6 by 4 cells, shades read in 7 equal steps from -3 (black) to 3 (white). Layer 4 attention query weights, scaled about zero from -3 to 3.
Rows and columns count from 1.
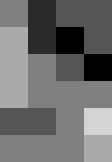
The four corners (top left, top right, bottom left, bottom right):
0 -1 0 1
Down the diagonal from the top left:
0 -2 -1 0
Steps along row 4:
down same same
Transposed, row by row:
0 1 1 1 -1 0 | -2 -2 0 0 -1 0 | -1 -3 -1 0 0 0 | -1 -1 -3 0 2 1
